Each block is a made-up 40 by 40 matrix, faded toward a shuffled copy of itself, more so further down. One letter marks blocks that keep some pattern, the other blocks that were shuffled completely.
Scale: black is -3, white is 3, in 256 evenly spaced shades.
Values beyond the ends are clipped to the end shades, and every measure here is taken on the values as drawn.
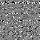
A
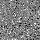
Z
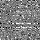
A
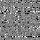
A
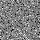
Z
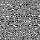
A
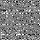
A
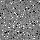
Z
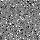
Z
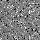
Z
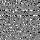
A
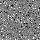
Z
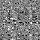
A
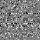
A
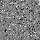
Z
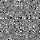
A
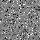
Z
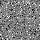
Z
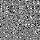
A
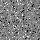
Z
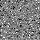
Z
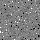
Z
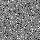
Z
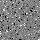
Z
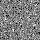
Z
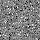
Z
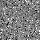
Z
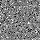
Z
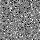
Z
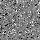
Z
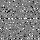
A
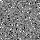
Z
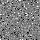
Z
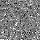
A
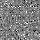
A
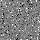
Z
